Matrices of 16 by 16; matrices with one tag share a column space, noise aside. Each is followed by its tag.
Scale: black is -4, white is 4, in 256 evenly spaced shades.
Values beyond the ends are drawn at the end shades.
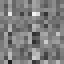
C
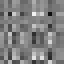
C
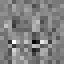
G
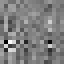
G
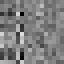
C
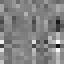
G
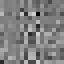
C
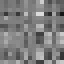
C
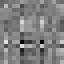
G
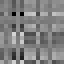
C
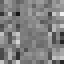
C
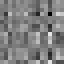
C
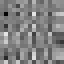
C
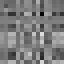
C
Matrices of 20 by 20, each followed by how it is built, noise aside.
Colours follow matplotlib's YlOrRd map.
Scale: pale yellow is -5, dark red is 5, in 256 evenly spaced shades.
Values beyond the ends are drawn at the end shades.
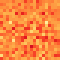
low rank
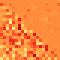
lower triangular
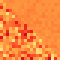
lower triangular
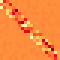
banded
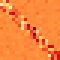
banded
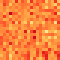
low rank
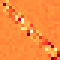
banded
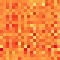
low rank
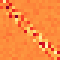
banded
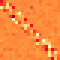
banded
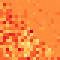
lower triangular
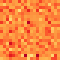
low rank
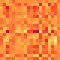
low rank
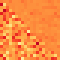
lower triangular
